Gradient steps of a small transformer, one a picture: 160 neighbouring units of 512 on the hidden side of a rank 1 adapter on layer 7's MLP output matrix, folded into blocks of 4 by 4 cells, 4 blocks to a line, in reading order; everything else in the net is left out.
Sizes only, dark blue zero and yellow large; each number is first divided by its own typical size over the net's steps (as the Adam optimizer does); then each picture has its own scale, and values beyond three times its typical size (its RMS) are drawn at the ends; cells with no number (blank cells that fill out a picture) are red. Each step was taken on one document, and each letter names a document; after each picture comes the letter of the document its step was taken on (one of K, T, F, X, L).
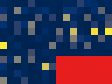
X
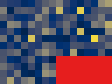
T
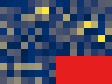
T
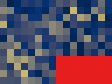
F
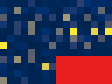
X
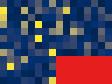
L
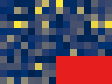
T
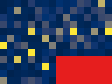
X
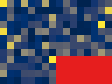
F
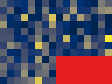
F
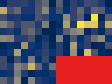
T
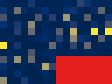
X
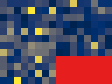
F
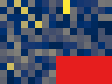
L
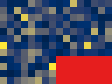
F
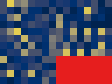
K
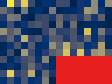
K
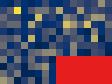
T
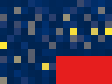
X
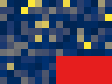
L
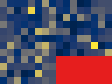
F
